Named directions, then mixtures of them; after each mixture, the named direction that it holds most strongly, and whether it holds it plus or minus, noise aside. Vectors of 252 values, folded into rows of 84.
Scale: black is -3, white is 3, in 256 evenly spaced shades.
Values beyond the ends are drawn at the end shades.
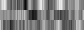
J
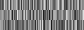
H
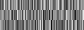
H, plus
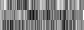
J, plus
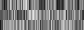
J, minus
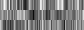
J, plus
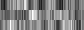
J, minus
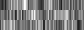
J, minus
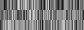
H, minus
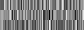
H, plus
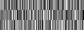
H, minus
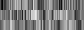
J, minus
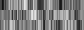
J, minus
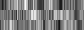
J, minus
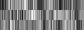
J, minus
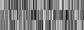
H, minus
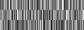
H, plus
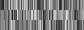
H, plus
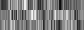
J, minus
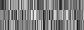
H, plus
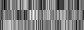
J, minus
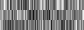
H, plus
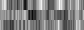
J, plus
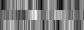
J, minus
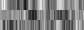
J, plus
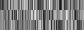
H, plus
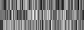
H, minus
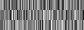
H, minus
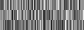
H, plus
